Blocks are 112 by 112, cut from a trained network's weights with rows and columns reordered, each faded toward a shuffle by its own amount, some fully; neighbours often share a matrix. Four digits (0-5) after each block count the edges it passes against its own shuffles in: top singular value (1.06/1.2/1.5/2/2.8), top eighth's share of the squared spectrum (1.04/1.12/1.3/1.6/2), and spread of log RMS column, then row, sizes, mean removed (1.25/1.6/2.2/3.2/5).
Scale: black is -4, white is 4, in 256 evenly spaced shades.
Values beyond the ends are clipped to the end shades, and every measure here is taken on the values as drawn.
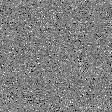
1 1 1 0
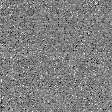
2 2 1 0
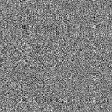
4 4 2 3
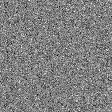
0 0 0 0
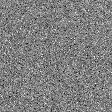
0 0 0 0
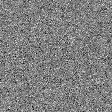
0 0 0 0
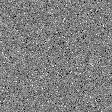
0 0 0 0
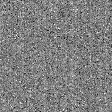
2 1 0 0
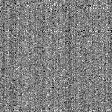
3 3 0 3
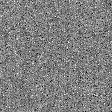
1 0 0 0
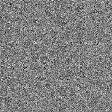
3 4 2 2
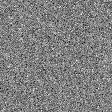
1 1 0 0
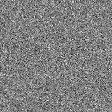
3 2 0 1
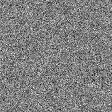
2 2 0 0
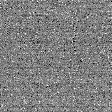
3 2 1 0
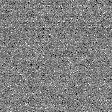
2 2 1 0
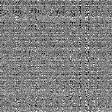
4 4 4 2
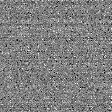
3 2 2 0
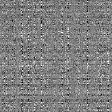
4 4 4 1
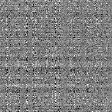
4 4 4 1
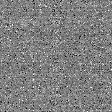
2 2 2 0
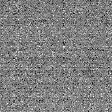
3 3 3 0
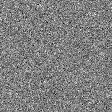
1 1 0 0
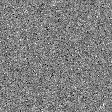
0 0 0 0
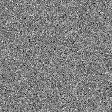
2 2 0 1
